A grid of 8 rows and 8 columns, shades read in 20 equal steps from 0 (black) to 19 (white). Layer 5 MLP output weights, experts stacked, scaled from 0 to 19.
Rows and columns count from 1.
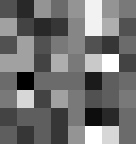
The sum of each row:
77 71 61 90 49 73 44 76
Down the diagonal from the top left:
6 5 6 13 8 6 3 8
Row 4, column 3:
5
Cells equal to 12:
5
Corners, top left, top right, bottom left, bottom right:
6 9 7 8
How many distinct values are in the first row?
6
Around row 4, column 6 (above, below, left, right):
6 2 9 19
